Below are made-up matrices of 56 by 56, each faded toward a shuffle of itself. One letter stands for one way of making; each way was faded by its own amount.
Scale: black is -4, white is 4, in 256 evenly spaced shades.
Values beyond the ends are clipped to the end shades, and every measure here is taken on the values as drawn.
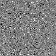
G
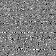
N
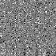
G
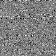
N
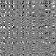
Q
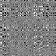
Q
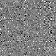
G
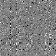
G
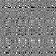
Q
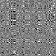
Q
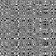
Q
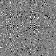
G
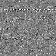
N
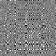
Q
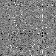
G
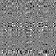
Q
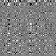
Q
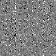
G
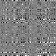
Q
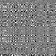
Q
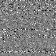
N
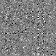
G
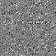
G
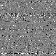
N
